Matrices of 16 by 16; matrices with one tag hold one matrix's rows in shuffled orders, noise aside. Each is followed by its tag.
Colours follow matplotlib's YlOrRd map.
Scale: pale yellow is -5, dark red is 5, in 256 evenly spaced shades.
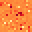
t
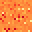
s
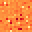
t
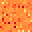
s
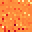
s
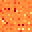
s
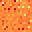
s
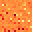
s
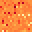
s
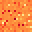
s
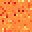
s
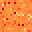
s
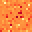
t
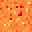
t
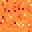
s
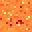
t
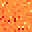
s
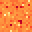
t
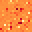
t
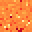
t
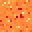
t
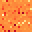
s
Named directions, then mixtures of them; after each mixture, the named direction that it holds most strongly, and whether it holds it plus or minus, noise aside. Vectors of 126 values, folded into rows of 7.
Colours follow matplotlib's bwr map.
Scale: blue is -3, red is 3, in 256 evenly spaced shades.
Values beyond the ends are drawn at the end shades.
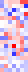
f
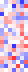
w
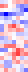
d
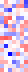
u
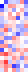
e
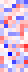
u, plus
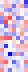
u, plus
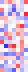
f, plus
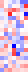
f, minus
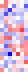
u, plus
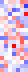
f, plus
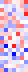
f, plus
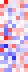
e, minus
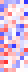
e, plus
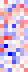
u, plus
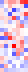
f, plus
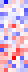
e, plus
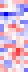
d, plus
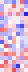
e, plus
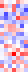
d, plus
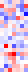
f, minus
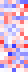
w, plus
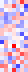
w, minus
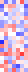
e, plus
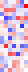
u, minus
